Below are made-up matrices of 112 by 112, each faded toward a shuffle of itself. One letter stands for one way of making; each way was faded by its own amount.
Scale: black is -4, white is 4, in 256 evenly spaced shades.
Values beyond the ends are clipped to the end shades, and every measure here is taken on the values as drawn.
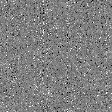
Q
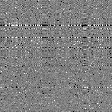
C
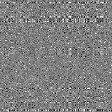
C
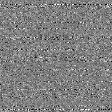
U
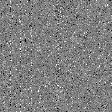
Q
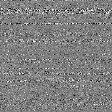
U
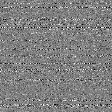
U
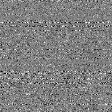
U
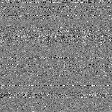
U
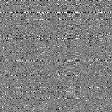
C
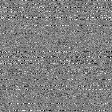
U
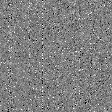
Q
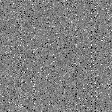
Q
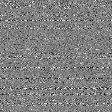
U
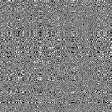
C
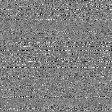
U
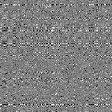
C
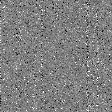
Q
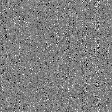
Q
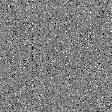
Q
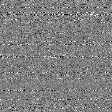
U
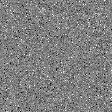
Q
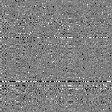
C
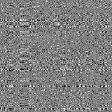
C
